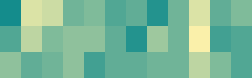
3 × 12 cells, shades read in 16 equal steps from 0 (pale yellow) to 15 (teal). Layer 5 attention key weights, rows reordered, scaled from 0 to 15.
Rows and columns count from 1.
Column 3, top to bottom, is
3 8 9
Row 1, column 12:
8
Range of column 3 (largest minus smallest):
6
